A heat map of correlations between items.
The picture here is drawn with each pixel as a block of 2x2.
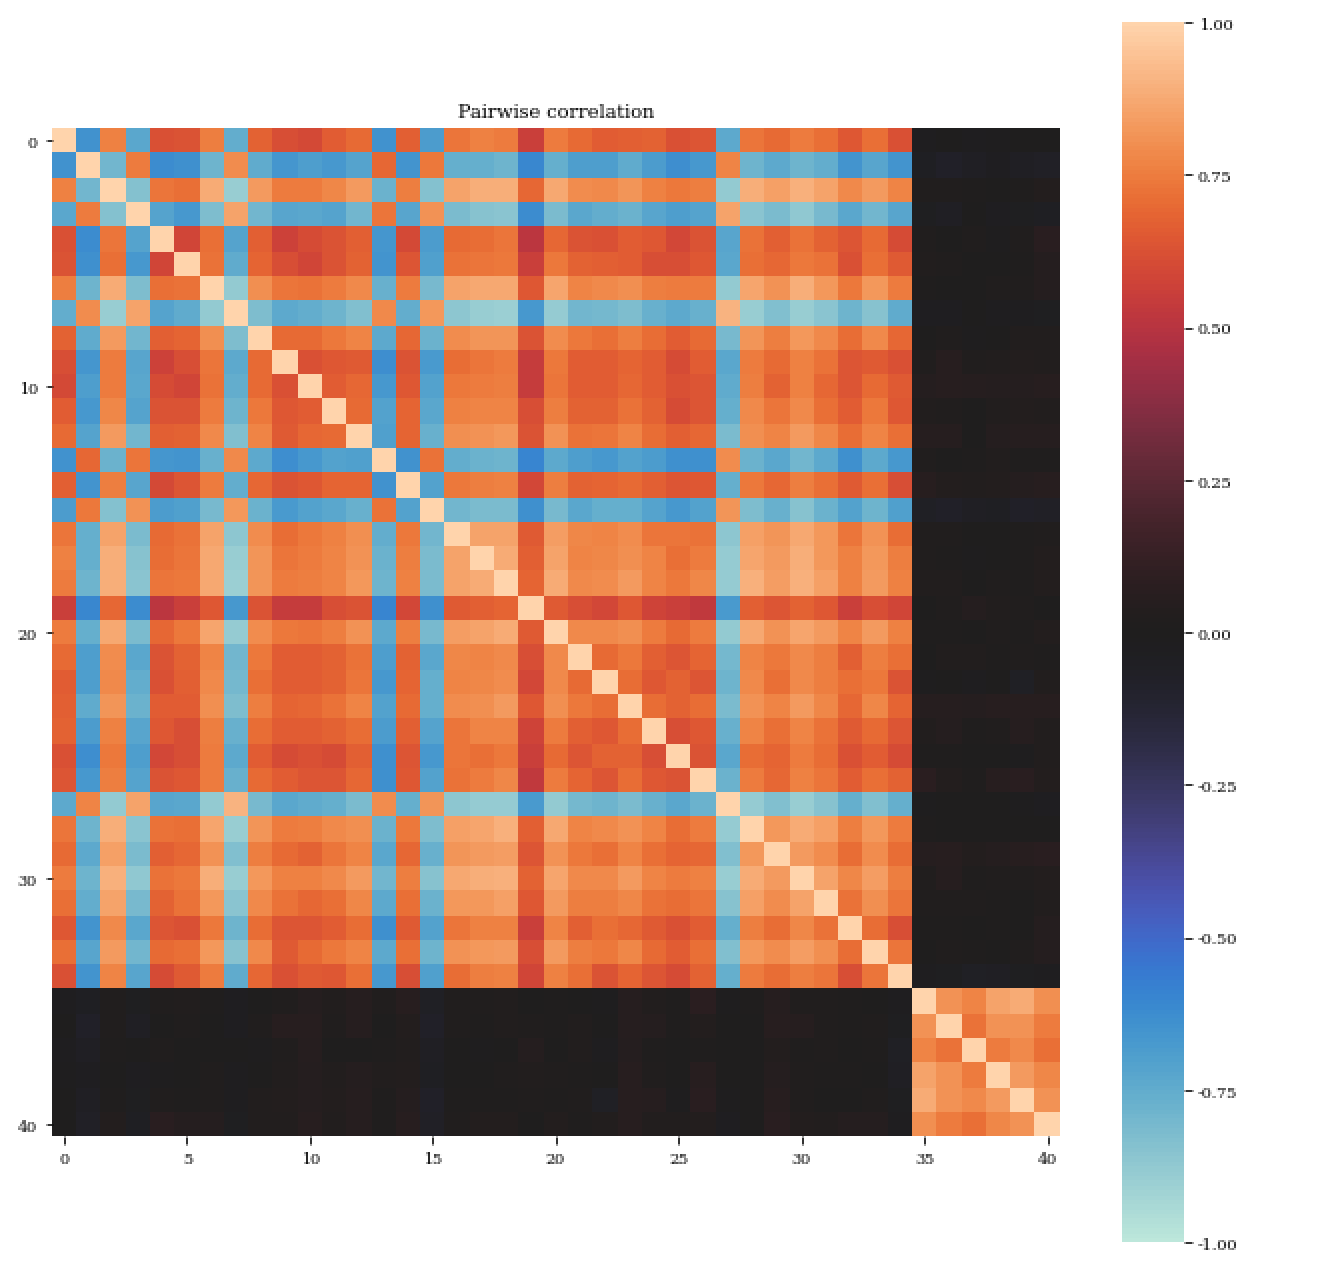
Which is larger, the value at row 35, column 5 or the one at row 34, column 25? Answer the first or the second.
the second
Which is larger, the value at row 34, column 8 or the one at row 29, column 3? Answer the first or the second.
the first
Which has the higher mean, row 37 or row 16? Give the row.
16
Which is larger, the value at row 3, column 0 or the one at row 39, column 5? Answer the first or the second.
the second
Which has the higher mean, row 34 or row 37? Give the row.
34
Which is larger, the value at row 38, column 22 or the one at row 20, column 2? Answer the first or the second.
the second
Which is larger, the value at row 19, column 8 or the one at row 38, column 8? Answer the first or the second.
the first
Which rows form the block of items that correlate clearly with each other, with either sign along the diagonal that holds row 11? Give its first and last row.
0 to 34
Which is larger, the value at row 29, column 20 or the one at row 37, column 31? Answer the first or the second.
the first
